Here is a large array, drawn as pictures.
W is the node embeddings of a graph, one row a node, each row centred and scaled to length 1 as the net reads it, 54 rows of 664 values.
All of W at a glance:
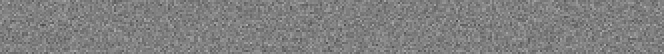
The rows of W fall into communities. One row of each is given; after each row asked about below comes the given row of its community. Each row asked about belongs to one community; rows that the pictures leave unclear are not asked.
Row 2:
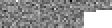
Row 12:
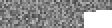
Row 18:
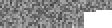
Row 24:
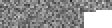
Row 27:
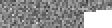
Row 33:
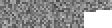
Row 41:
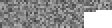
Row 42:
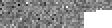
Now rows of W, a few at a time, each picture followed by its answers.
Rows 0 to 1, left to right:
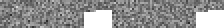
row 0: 42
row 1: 2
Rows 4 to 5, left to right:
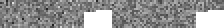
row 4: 18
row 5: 2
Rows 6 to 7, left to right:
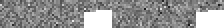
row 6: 42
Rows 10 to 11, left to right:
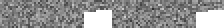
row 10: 33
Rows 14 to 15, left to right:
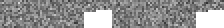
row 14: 2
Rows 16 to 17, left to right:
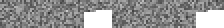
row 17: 2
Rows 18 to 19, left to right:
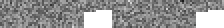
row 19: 2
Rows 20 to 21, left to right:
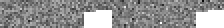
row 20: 42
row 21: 42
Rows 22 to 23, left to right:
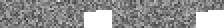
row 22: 12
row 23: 27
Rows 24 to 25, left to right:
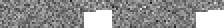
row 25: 24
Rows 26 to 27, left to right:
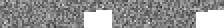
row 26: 33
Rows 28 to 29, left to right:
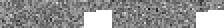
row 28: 27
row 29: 41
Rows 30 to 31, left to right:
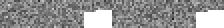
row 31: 12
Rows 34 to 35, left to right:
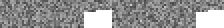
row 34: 33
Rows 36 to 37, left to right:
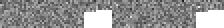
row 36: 27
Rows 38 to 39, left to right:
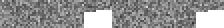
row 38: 27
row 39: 27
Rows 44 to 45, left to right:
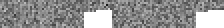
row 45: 2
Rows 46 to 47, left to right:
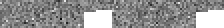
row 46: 12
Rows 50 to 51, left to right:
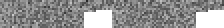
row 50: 27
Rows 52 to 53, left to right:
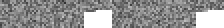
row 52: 33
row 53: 42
